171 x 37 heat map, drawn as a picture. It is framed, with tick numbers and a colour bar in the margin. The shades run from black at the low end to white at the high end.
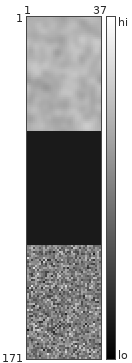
The table splits into 3 rows of 1 panel. Panel 1,1: high, blotchy, faint in contrast. Panel 2,1: very low, flat. Panel 3,1: middling, fine-grained, strong in contrast.
